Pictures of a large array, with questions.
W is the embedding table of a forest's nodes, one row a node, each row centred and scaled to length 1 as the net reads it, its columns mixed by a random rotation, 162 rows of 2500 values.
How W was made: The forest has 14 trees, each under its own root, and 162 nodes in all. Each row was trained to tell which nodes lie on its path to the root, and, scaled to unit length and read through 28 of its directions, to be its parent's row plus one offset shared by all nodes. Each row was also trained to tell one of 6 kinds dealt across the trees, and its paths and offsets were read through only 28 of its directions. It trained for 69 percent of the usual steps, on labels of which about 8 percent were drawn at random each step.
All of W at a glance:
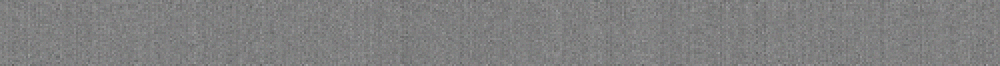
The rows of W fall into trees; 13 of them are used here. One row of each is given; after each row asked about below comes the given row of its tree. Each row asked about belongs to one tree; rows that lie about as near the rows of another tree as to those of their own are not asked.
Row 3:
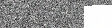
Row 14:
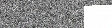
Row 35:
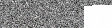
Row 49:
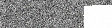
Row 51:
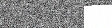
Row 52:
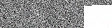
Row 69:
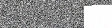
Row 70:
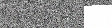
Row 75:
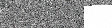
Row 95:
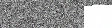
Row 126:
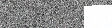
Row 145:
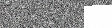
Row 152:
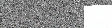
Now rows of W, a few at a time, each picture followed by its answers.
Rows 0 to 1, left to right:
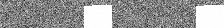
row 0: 126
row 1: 145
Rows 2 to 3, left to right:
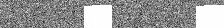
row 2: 126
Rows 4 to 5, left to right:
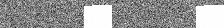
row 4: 75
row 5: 70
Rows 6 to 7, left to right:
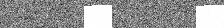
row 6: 70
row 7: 145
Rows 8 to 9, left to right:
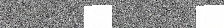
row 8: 35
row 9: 70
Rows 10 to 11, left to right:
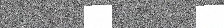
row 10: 14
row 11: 51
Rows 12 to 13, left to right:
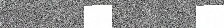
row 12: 49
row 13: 52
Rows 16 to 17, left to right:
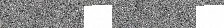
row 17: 49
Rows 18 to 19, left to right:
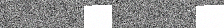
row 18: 51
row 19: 51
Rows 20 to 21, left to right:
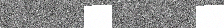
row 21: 51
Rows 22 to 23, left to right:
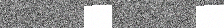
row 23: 51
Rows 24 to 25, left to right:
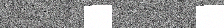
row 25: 3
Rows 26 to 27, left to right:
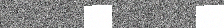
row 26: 70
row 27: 49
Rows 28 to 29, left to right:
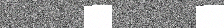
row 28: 69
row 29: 3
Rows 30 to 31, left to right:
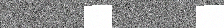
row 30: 95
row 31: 35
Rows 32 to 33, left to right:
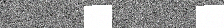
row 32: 51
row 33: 69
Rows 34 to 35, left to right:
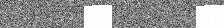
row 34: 35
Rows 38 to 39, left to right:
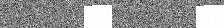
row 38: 35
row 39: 70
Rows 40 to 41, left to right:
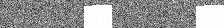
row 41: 75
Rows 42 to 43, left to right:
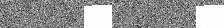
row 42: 51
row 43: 126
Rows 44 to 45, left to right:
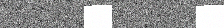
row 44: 3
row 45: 52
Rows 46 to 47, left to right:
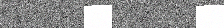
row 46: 70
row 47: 95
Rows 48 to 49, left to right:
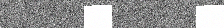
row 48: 145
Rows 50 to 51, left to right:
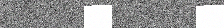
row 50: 126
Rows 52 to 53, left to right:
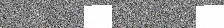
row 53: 52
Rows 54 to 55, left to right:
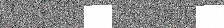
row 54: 152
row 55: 3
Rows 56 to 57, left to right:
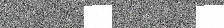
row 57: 52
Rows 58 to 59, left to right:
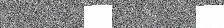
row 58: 95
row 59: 52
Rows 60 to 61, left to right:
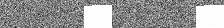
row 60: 69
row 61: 70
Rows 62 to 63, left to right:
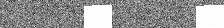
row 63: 70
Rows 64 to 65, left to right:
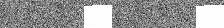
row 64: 70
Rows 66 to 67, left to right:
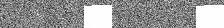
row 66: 52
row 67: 49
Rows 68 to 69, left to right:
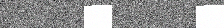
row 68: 52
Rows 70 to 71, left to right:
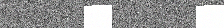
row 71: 95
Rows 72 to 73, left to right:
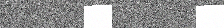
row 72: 145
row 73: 70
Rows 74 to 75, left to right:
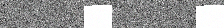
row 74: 69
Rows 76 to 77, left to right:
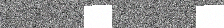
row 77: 3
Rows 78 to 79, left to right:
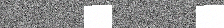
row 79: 69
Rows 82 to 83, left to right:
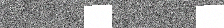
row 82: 49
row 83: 75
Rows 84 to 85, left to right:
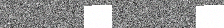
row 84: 126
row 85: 35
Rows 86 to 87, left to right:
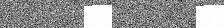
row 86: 14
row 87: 3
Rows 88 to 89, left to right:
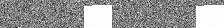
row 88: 69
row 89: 95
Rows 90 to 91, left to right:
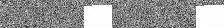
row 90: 126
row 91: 51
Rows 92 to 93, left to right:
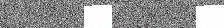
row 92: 145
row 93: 126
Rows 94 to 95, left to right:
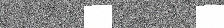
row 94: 145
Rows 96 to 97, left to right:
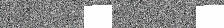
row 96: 14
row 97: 126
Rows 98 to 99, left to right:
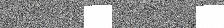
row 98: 49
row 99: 3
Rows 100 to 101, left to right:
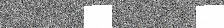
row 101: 70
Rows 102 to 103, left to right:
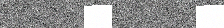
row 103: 69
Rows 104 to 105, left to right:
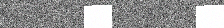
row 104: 51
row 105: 49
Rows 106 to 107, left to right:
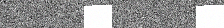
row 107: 52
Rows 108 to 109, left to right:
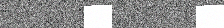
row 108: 52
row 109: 49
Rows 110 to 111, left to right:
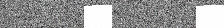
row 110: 51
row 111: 126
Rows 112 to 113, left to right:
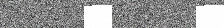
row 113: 49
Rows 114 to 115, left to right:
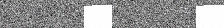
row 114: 51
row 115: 14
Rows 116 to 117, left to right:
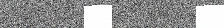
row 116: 126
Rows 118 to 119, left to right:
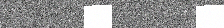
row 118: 145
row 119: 14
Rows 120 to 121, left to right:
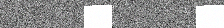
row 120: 49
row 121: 14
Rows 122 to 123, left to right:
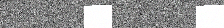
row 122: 52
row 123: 3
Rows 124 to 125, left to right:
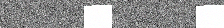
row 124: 145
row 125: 95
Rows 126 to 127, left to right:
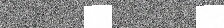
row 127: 14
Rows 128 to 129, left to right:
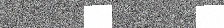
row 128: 49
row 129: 14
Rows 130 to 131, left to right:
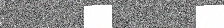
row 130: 49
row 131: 51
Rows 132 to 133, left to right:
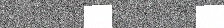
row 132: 145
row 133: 145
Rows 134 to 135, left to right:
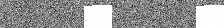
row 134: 126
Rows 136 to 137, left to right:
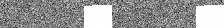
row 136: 69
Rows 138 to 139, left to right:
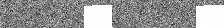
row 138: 49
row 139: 145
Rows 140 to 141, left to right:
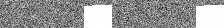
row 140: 145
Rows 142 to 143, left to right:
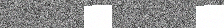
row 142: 49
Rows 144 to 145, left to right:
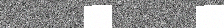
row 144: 35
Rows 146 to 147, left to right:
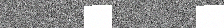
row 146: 75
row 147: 69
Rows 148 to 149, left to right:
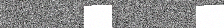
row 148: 3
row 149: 51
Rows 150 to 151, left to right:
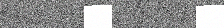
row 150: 69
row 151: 126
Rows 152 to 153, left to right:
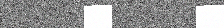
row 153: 51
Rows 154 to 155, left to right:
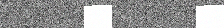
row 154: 126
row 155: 145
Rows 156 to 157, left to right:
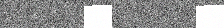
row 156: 52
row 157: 145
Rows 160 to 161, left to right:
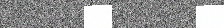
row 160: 14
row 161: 52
